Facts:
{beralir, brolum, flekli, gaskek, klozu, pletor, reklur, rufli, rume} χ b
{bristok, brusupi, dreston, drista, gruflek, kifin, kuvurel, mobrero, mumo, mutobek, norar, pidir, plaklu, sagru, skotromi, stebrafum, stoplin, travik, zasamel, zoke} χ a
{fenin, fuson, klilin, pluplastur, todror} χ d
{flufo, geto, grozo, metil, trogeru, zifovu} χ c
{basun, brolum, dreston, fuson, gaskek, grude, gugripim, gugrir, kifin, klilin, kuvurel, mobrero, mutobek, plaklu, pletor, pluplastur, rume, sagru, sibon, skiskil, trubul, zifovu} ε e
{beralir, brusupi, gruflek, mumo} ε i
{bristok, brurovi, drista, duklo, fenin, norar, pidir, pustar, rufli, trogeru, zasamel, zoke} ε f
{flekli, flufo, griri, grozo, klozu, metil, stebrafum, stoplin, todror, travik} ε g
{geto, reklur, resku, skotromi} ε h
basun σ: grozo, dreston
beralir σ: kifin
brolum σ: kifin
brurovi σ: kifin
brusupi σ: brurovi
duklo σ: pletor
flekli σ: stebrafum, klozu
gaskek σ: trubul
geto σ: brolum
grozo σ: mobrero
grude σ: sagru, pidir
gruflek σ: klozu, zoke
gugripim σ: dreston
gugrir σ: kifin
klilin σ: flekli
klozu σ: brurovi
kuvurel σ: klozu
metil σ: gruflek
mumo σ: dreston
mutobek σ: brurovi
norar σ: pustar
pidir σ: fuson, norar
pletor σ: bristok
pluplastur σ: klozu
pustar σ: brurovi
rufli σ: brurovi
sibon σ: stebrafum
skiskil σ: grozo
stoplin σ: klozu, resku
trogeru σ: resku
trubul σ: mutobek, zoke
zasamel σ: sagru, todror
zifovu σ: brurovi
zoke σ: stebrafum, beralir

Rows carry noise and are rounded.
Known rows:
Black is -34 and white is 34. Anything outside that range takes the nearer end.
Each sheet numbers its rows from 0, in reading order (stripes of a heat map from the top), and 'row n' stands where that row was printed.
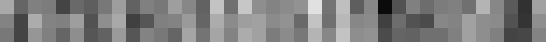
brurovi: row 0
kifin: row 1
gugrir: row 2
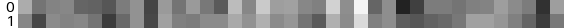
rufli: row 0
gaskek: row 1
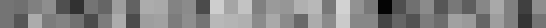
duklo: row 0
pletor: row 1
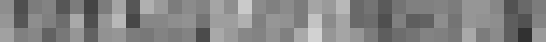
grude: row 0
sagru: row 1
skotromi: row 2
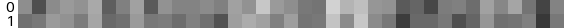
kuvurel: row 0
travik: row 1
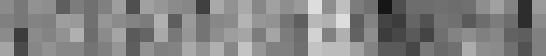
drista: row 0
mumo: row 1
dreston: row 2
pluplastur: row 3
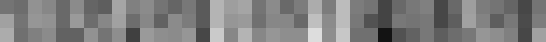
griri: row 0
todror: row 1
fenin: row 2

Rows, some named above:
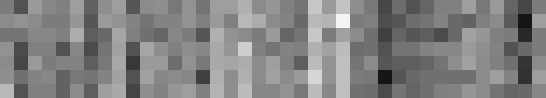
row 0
plaklu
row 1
brusupi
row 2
stebrafum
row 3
grude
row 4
rume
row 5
drista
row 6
fuson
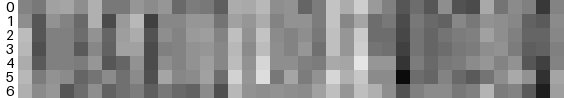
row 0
stoplin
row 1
sagru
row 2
fuson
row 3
fuson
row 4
zifovu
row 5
trogeru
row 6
geto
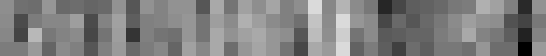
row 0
zoke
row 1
mutobek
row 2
brolum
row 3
beralir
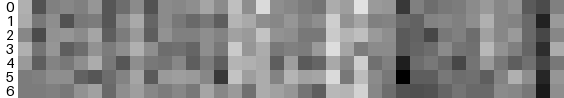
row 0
zifovu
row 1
reklur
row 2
kuvurel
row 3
resku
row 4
grozo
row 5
bristok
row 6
gruflek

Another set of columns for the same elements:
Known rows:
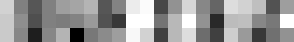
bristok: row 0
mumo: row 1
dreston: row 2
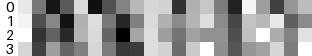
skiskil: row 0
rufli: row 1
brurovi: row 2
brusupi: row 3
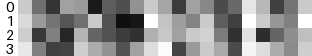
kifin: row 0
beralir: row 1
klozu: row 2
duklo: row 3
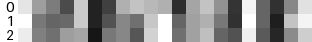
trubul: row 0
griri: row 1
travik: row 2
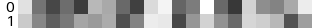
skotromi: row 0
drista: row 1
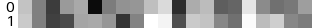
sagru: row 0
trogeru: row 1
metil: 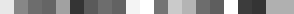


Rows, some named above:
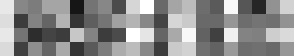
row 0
travik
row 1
mutobek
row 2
geto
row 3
mutobek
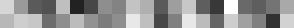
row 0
gaskek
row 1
zoke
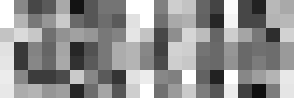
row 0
grozo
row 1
todror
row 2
zoke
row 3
mutobek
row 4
mutobek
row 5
reklur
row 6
stebrafum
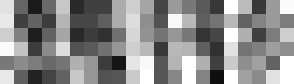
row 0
gugrir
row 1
zifovu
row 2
brolum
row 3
fuson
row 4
gruflek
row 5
resku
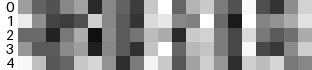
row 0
stoplin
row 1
reklur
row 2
kuvurel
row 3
stoplin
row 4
fenin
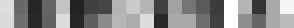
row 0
gugrir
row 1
grude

